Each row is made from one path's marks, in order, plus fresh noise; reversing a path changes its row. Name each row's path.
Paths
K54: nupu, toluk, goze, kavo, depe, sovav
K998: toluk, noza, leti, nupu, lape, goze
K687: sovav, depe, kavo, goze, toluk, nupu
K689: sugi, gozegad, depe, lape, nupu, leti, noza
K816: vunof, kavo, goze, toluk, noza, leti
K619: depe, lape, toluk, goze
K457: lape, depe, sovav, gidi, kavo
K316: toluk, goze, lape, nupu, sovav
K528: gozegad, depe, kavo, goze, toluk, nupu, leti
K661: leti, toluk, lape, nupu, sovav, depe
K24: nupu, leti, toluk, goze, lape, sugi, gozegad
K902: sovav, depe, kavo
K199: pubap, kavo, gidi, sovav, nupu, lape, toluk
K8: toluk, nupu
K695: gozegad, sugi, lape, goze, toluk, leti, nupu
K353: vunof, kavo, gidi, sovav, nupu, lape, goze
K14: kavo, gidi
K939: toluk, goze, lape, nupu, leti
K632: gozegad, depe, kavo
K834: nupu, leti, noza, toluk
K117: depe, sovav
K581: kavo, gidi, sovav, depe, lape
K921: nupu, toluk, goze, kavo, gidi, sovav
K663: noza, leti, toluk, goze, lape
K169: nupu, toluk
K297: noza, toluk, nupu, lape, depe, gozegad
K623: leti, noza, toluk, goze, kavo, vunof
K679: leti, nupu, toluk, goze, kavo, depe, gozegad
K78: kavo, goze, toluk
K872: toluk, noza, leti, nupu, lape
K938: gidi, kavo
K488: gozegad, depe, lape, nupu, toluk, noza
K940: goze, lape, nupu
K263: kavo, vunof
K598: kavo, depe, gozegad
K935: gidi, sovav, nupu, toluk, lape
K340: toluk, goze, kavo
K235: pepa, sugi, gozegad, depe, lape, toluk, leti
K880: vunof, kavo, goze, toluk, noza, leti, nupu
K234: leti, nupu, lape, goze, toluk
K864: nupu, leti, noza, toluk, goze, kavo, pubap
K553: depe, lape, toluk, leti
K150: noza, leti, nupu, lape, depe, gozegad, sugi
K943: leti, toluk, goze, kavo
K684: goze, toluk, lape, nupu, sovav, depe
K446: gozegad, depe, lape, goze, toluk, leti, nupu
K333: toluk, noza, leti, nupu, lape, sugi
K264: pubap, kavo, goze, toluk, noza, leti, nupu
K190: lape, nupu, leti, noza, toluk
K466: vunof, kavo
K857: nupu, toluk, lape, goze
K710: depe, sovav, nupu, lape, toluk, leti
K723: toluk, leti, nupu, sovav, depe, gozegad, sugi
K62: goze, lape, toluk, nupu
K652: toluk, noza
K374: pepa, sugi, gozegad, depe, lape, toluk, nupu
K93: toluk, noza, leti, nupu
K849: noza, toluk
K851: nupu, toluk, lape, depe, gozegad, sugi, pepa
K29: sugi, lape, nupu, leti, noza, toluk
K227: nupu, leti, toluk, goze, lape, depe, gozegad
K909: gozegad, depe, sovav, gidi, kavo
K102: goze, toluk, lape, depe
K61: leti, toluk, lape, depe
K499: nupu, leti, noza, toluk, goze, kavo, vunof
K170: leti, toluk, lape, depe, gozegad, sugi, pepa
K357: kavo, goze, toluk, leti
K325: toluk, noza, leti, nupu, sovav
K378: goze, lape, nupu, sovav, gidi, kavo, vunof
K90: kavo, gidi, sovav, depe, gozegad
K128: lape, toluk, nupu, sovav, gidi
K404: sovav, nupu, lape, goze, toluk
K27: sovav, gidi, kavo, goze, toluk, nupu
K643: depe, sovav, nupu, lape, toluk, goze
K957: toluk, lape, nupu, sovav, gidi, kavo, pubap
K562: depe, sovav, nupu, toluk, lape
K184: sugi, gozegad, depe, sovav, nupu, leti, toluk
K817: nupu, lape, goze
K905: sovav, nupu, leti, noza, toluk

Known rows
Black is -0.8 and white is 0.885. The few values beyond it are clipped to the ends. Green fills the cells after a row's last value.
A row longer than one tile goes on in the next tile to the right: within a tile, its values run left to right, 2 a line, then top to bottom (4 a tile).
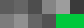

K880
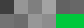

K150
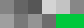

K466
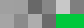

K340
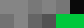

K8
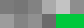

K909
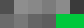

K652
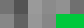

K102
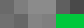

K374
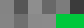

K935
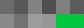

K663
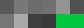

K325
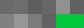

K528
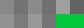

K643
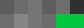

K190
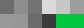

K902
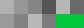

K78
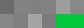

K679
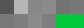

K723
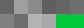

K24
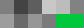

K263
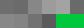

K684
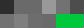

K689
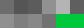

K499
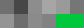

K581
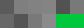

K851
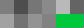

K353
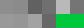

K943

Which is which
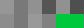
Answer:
K404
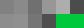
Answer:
K687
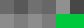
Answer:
K998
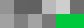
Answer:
K938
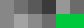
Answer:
K357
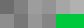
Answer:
K90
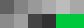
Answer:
K117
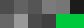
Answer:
K93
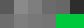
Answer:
K29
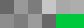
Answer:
K632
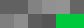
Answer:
K661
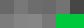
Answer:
K695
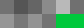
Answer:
K623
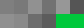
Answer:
K316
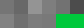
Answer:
K562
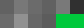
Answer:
K834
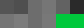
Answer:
K872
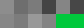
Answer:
K234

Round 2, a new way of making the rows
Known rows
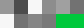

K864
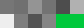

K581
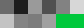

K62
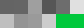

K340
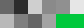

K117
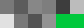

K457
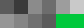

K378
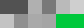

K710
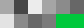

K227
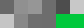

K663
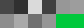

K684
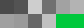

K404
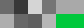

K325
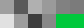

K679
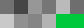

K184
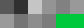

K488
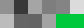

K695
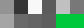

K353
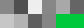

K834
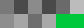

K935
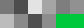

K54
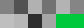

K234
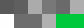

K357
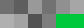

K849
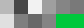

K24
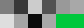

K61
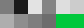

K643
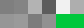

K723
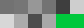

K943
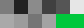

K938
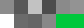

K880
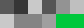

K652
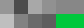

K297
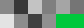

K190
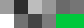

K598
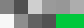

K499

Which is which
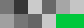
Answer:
K316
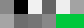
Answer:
K998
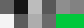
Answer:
K689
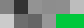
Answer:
K446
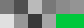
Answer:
K78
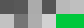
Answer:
K939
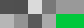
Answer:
K905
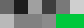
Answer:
K940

